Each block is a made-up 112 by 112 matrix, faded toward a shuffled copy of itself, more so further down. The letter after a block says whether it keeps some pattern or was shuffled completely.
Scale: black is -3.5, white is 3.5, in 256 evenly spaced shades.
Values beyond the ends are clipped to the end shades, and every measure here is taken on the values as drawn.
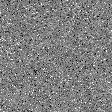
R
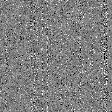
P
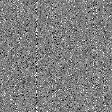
P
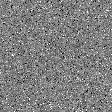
R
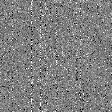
P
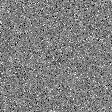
R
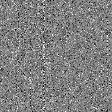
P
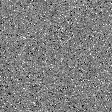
R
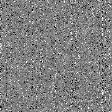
P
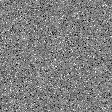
R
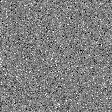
R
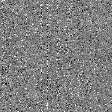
P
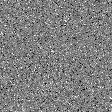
R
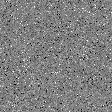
R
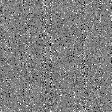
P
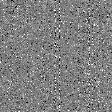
P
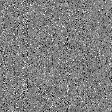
P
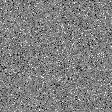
R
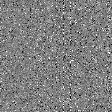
P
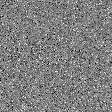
R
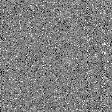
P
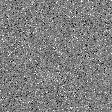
R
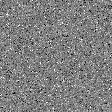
R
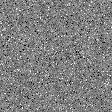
R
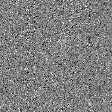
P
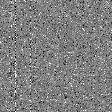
P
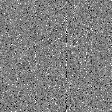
P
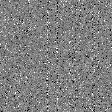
P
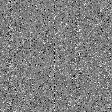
P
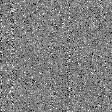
P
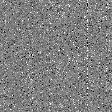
P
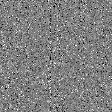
P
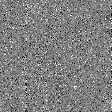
P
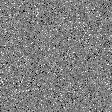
R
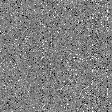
P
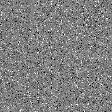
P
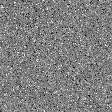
R
